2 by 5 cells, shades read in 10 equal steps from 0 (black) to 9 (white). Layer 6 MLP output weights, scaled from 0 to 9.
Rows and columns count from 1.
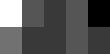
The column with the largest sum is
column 1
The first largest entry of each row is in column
1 1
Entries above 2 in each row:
3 2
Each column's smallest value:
4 2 2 3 0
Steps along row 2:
down same up down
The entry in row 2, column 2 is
2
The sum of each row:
17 13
